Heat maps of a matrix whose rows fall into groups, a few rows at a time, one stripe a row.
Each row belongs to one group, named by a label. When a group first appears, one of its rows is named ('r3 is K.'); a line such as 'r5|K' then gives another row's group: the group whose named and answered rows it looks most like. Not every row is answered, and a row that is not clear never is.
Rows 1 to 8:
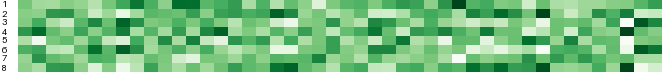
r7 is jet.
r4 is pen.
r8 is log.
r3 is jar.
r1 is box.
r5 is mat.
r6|jar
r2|log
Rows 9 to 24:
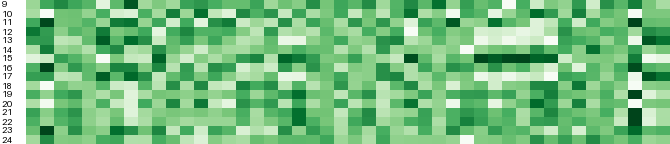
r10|mat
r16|pen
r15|log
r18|mat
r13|jar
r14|jet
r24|jet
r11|pen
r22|log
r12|jar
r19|log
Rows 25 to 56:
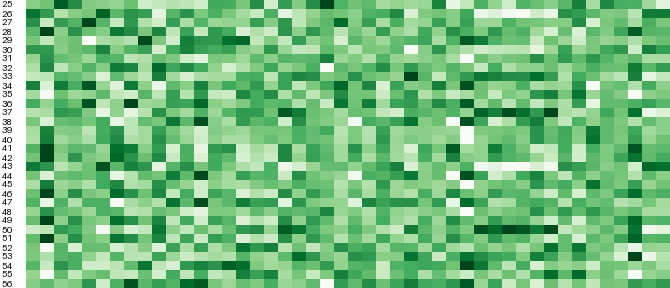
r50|log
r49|pen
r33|log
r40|jet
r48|jet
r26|jar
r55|mat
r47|mat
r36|box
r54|box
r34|box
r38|mat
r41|pen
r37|log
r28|pen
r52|mat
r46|pen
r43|jar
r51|pen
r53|log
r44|mat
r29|box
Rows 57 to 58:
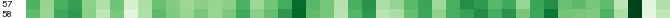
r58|log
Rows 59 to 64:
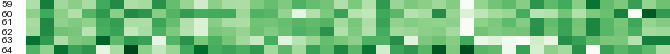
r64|box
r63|jar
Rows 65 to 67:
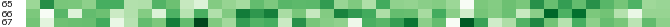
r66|mat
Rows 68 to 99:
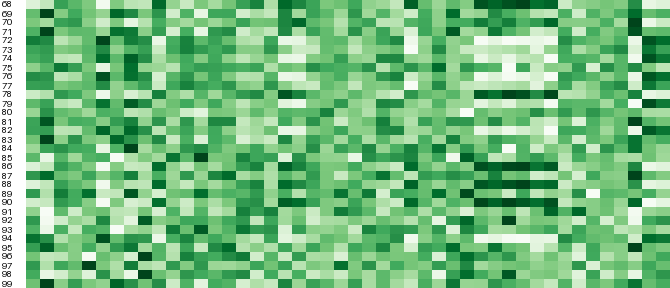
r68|log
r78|log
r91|mat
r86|log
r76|jar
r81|pen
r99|pen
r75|box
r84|box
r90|log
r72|jar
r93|mat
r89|box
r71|pen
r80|jet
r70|log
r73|jar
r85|mat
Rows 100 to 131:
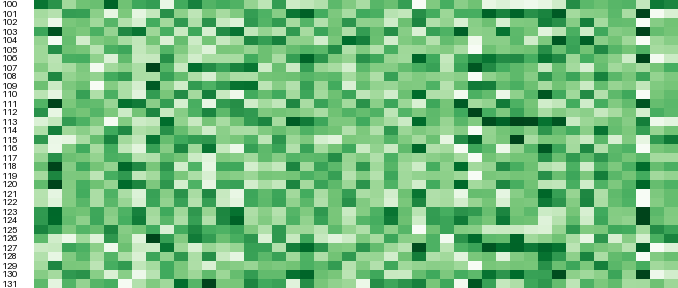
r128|mat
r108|jet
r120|pen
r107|box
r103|pen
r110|mat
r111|pen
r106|log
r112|box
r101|log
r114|jet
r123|pen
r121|mat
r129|jet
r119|jet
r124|pen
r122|mat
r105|jet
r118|pen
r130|log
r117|jet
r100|jar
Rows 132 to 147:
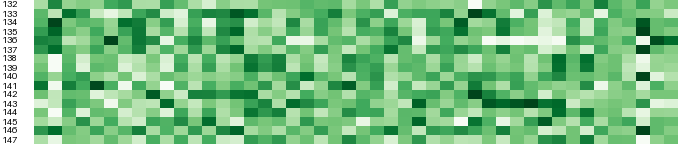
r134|pen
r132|jet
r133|box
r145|mat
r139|mat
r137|pen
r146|pen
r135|pen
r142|box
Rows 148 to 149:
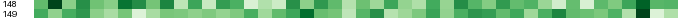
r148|pen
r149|log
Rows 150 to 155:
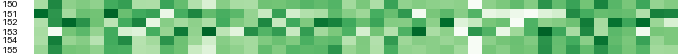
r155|jet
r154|jet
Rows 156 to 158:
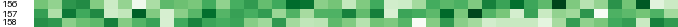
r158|jar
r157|box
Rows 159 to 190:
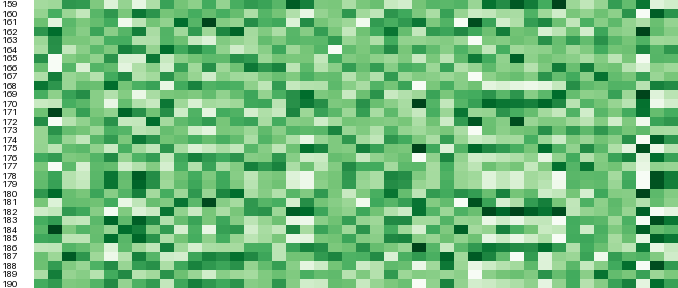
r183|jar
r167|jet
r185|jar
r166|mat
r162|pen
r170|log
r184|pen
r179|jar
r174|jar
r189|jet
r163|jet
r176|jar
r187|box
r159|log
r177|mat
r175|log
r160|jar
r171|pen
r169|log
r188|jar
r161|mat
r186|log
